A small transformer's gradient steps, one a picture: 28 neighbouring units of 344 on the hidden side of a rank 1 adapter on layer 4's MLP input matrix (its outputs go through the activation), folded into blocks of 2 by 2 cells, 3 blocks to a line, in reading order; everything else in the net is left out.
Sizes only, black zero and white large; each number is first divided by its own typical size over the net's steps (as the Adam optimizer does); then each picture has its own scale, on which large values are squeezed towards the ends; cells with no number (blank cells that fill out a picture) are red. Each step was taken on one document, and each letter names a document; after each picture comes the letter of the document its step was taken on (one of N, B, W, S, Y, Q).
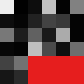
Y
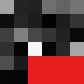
Y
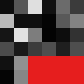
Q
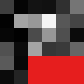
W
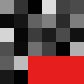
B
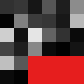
B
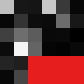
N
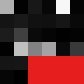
N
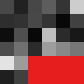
Y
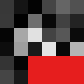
N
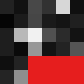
N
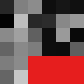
Q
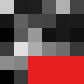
N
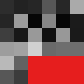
W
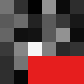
Y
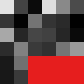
Y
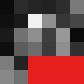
W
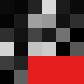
W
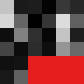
Q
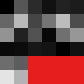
Q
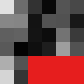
Q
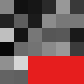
Y
